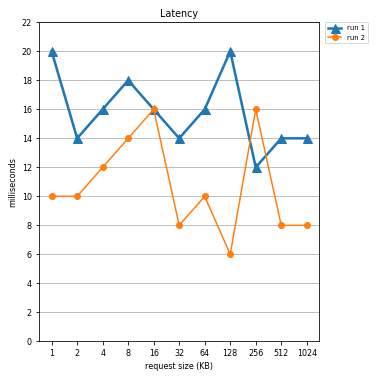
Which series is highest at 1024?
run 1
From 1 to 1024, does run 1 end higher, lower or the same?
lower
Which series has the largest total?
run 1
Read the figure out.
Title: Latency
x-axis: request size (KB), ticks 1 2 4 8 16 32 64 128 256 512 1024
y-axis: milliseconds, ticks 0 2 4 6 8 10 12 14 16 18 20 22
Legend: run 1, run 2
Values:
run 1: 20 14 16 18 16 14 16 20 12 14 14
run 2: 10 10 12 14 16 8 10 6 16 8 8
